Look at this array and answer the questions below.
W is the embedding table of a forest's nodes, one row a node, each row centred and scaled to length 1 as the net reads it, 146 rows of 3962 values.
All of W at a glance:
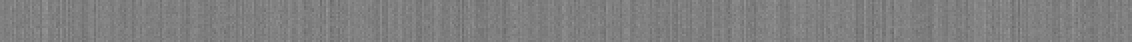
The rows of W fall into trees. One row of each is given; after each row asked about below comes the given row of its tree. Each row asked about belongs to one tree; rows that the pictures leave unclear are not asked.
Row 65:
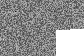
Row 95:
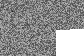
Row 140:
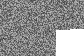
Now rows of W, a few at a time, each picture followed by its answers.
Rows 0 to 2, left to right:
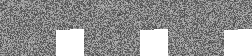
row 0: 140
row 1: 140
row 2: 95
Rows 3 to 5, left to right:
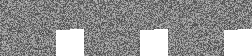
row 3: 140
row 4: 95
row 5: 95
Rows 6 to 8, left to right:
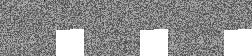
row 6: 140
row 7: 95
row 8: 140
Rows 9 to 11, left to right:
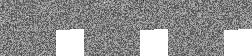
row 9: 95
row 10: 140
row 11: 65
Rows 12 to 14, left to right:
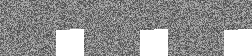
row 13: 140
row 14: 140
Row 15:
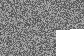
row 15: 95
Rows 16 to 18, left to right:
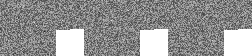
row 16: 140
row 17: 95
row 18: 140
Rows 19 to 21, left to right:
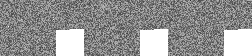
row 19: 95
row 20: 140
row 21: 140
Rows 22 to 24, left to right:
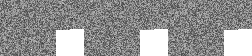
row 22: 65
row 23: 65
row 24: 65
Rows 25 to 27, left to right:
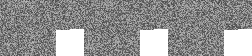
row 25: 140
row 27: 140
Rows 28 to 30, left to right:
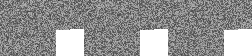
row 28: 65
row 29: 140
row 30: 65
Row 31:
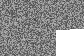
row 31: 95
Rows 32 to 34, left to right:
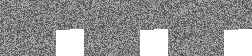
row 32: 140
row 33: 140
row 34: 65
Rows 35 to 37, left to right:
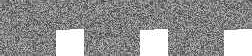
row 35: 95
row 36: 65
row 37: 95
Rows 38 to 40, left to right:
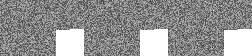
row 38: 140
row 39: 65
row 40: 95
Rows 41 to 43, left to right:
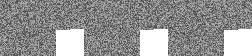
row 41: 65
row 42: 140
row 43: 65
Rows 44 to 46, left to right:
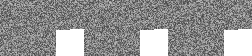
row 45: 140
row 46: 65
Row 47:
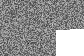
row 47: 95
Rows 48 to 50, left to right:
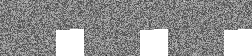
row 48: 140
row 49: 95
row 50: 140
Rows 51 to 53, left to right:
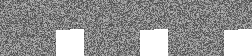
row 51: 65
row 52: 95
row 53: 95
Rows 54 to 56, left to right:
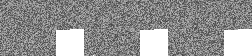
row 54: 140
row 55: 95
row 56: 95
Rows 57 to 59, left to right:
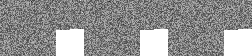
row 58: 95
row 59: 140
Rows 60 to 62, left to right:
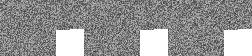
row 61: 140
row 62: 95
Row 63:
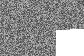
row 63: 140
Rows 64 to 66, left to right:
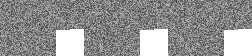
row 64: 95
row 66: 95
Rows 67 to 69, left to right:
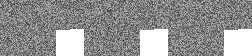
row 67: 95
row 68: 65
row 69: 140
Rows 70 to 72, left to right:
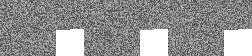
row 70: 140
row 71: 65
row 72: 95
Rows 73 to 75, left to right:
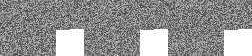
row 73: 65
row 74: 140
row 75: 140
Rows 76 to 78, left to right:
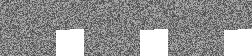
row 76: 95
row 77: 65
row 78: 140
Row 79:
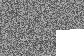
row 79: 95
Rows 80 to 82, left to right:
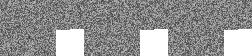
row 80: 140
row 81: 65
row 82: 65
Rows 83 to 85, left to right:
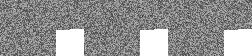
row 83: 65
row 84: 65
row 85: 95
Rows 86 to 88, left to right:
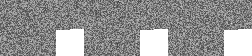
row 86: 65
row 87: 95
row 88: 95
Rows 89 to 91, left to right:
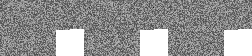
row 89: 140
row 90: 140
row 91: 95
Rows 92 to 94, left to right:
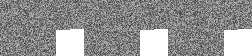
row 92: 65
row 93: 95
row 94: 95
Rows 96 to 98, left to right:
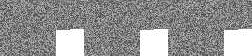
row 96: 140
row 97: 95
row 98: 140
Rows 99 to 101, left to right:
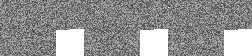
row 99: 95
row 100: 140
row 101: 140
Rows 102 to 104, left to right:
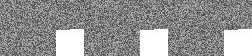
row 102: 95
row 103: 140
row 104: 140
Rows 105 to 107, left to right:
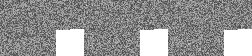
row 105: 65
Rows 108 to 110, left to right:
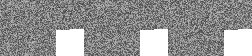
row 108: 140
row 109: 140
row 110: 95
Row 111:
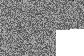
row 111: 140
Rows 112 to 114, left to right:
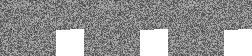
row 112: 140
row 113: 140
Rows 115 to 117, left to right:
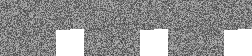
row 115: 65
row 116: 140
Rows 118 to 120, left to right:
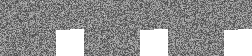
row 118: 65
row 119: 140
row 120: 95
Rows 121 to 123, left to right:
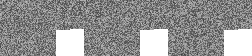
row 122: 95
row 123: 65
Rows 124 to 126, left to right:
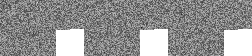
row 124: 65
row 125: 65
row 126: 95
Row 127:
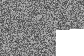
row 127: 140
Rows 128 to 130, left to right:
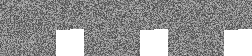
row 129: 95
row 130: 140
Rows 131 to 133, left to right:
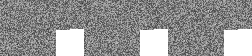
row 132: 140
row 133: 65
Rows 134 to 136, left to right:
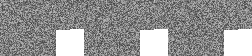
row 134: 95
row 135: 95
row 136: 65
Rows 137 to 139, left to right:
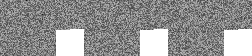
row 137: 65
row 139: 140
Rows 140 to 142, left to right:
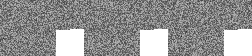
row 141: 140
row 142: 140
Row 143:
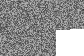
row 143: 65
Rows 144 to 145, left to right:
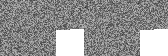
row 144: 140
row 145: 95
